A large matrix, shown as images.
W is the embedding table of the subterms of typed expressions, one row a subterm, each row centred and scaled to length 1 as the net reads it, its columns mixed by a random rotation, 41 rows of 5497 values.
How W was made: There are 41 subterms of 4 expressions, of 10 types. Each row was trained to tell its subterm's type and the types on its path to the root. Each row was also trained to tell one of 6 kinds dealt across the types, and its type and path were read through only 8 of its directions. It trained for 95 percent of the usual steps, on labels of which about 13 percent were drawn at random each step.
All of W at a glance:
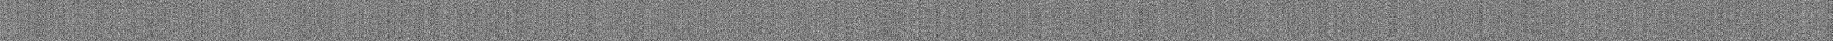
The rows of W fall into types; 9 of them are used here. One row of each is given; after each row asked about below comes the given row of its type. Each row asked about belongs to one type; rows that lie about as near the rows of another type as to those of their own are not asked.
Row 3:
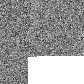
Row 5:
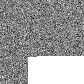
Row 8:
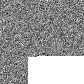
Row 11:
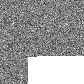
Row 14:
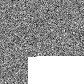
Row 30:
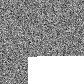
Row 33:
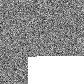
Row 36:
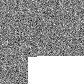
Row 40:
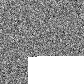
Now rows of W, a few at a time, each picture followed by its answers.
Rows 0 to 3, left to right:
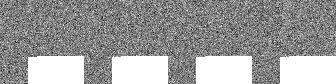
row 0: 36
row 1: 30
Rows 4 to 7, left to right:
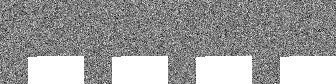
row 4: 3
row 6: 30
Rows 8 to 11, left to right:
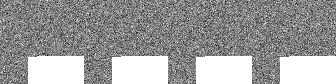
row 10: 36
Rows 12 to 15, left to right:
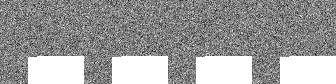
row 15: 30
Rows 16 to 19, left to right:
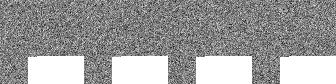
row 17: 8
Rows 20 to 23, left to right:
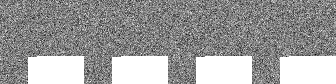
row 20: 5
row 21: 36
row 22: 11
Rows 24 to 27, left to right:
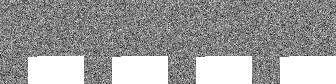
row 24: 8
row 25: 5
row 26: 40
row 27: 11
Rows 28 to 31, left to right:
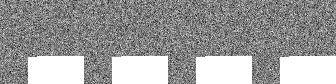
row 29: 8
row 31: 30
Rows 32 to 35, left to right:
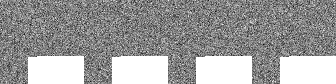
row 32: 11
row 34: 11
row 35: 36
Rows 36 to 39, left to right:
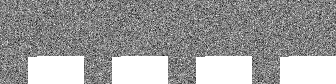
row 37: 14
